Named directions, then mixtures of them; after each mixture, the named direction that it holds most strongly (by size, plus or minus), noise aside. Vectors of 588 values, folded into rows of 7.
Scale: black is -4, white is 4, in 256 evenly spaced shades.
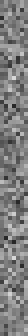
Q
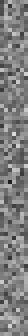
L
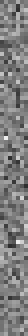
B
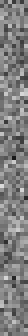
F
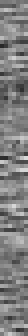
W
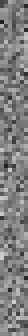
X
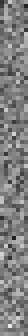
L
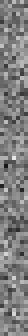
F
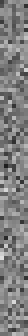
X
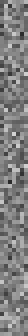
L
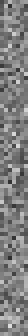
L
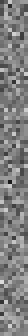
L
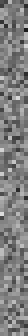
X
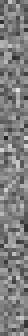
B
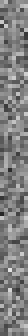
X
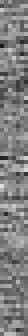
W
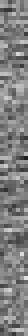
W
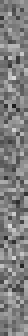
Q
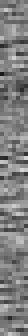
W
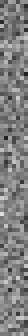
X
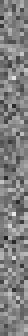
Q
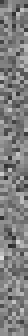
X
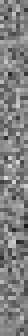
B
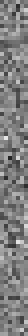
B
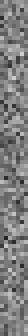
Q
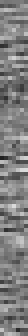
W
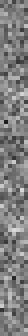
F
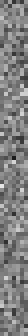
F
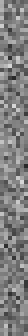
Q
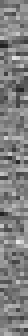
W
